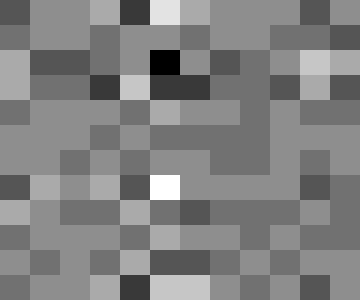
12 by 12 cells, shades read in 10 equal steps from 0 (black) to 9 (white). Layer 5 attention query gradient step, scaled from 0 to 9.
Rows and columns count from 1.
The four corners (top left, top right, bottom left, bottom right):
3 5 4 5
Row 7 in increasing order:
4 4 4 4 4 5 5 5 5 5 5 5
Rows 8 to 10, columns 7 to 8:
5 5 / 3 4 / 5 5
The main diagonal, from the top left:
3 5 3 2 4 4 5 5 4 5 5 5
